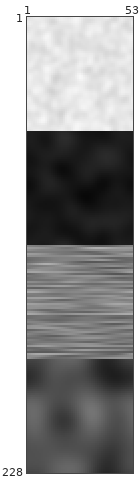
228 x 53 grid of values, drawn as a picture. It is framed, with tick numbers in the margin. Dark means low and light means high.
The table splits into 4 rows of 1 panel. Panel 1,1: very high, blotchy, faint in contrast. Panel 2,1: very low, smooth, faint in contrast. Panel 3,1: middling, streaked across. Panel 4,1: low, smooth.
